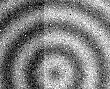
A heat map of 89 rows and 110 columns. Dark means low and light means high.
The right part is higher, past a seam about 40% of the way across. On average the colour sits 50% of the way up the scale. Rings spread out from the bottom middle.
